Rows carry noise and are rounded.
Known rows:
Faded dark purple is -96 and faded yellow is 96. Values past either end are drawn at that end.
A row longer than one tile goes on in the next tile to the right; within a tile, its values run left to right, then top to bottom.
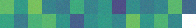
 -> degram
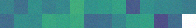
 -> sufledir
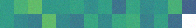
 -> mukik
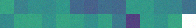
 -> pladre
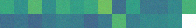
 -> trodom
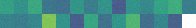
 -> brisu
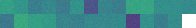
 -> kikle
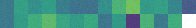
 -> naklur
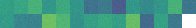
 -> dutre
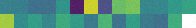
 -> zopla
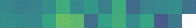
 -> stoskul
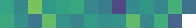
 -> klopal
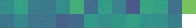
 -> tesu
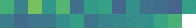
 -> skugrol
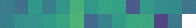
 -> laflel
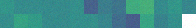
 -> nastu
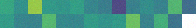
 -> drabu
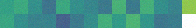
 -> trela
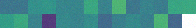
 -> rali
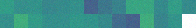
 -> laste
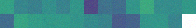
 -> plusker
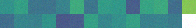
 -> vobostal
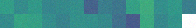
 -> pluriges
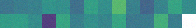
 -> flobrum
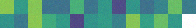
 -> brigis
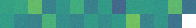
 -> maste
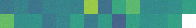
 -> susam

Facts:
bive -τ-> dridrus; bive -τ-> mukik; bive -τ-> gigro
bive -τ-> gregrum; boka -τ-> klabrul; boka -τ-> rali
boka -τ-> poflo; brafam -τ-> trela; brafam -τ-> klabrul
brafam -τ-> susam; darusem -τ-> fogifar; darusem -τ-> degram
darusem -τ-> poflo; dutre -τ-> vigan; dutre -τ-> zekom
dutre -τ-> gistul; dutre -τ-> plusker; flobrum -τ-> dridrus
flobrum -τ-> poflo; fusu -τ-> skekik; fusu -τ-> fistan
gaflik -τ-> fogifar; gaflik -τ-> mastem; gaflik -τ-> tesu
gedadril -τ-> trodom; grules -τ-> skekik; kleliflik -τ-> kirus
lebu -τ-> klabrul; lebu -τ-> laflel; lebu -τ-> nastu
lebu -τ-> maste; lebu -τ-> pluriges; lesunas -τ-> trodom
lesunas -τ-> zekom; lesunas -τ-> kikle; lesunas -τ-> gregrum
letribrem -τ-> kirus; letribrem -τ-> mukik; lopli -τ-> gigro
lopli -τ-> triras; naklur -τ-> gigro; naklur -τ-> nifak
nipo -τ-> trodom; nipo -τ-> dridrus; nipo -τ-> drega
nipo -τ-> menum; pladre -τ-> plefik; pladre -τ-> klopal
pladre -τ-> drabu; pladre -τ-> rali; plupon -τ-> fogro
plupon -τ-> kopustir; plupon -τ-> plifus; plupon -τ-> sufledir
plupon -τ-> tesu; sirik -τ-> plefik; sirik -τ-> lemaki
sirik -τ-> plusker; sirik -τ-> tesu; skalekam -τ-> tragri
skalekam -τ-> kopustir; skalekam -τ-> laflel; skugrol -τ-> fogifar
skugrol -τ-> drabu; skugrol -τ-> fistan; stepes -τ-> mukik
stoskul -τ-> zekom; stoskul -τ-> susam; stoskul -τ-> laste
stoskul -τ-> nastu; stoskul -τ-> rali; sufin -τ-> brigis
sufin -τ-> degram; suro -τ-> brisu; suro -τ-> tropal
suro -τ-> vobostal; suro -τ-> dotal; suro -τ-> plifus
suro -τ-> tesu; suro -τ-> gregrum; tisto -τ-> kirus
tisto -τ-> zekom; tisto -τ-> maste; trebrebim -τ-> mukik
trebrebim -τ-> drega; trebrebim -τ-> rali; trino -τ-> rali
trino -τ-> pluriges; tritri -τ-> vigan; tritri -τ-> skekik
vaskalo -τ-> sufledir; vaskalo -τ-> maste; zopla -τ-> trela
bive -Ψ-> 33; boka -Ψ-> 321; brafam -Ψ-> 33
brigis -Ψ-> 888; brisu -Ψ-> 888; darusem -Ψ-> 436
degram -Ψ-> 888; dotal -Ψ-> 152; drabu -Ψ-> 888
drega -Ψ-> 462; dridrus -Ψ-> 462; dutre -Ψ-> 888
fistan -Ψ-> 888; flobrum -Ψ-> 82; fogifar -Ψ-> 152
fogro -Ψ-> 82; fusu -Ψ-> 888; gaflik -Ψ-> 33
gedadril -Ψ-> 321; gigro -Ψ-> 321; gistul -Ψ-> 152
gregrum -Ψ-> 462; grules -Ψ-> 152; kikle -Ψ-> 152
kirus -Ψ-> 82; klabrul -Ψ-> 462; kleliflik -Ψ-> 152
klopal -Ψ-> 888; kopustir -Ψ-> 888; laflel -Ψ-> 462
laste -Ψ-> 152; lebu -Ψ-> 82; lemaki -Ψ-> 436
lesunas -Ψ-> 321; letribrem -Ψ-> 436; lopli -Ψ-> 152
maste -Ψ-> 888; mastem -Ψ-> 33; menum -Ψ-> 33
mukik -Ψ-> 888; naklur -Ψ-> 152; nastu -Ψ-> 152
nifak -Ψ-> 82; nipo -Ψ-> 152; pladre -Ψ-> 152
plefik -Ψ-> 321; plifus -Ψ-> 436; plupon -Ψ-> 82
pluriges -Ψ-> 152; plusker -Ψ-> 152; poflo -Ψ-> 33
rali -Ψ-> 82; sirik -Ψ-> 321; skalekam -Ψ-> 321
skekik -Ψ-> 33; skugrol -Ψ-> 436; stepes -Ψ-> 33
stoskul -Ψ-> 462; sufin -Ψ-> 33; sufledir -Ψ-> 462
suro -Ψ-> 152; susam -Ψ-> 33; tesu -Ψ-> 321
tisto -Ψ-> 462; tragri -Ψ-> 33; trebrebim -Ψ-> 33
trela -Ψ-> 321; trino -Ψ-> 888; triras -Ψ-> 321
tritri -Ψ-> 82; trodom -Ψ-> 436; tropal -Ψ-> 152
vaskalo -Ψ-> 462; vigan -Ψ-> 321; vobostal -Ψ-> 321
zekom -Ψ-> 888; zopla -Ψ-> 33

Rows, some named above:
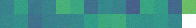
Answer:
sirik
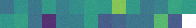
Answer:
kirus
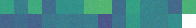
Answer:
plifus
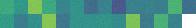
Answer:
fistan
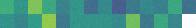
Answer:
fistan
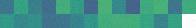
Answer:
skalekam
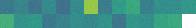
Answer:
poflo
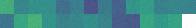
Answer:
fogifar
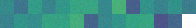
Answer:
klabrul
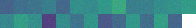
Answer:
fogro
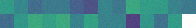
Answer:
suro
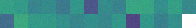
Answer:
kikle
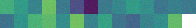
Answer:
grules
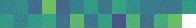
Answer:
skekik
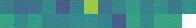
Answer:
mastem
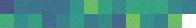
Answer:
tragri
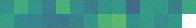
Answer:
boka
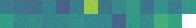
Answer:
mastem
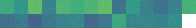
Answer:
trodom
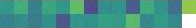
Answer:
vigan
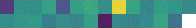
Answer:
nifak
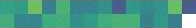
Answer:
trino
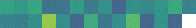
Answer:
brisu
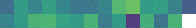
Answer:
naklur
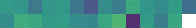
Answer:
nipo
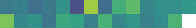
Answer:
brafam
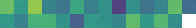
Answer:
degram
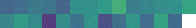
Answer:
fogro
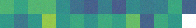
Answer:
fusu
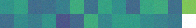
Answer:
vobostal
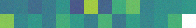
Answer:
brafam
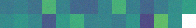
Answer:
tritri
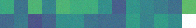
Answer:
lemaki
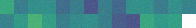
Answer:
fogifar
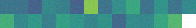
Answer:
gaflik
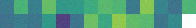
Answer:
triras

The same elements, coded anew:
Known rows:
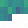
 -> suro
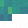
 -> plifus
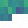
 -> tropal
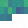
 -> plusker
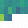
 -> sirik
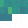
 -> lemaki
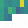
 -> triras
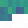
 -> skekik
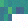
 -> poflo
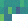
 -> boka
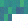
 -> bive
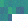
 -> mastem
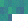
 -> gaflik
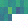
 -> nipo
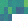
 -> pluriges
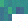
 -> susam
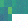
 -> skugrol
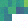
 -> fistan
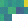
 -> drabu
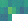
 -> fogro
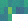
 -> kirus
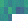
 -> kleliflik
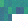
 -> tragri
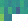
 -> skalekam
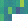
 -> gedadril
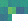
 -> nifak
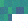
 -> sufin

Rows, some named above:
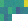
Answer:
trino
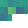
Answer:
nifak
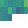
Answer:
pladre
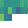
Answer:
boka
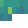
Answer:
trodom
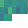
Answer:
letribrem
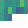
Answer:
trela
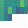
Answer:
trela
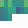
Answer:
klabrul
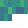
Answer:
menum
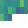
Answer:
vobostal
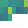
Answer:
rali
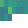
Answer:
darusem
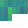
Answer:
plupon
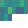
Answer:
menum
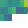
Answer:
brisu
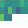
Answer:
boka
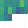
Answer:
trela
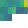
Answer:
brisu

